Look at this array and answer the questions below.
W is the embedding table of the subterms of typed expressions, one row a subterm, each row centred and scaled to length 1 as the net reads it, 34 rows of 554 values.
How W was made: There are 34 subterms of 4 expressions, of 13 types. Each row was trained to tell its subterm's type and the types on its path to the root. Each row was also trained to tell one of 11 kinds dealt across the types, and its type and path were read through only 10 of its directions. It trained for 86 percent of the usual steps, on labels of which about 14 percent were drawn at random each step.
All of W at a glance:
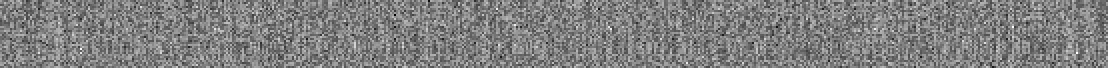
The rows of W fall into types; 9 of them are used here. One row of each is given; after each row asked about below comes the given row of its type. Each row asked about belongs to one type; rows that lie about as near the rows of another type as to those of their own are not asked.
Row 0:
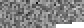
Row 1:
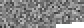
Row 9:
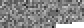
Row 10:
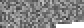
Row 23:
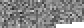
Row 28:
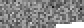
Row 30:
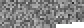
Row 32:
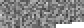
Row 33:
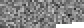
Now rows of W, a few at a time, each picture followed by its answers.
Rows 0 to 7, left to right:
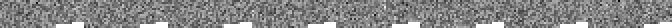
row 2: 1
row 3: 0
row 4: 33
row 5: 30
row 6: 0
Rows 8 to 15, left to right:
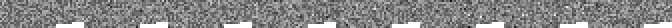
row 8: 0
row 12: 33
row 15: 1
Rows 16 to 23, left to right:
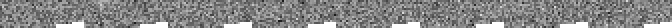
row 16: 10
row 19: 33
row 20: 1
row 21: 23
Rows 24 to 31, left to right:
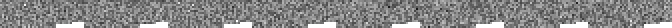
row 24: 30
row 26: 30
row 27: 32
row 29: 28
